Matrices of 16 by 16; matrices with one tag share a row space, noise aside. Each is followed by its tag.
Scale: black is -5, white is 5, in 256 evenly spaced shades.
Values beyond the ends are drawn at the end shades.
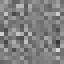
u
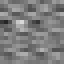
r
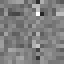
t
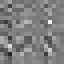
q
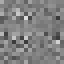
u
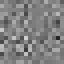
u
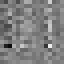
q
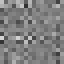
u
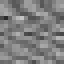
r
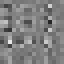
q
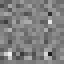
q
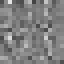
q
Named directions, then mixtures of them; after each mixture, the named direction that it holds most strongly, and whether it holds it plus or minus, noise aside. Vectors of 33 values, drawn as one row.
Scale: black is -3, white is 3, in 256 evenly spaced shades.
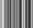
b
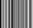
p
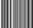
p, minus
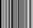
p, plus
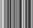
b, plus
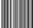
p, minus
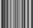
p, minus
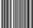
p, minus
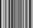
p, plus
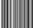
p, minus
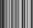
b, minus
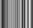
b, minus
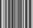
p, plus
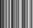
b, minus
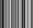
b, minus
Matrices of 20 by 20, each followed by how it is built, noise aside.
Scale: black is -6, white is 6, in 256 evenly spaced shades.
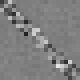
banded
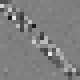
banded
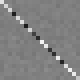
diagonal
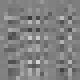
low rank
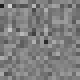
low rank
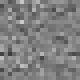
low rank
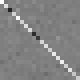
diagonal
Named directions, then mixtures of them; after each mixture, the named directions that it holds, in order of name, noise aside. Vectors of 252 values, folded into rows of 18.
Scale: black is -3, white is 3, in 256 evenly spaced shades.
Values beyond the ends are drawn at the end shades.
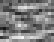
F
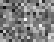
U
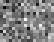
U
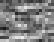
F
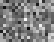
U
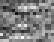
F, U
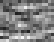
F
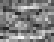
F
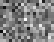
U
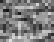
F, U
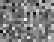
U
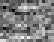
F, U
